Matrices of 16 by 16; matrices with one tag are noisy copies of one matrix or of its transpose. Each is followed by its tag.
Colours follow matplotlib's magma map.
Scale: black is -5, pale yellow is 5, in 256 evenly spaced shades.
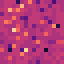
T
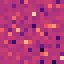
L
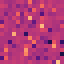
L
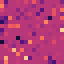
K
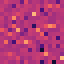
L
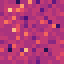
T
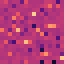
L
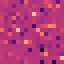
L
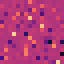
L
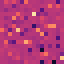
L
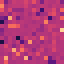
K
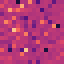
T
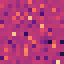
L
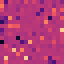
K
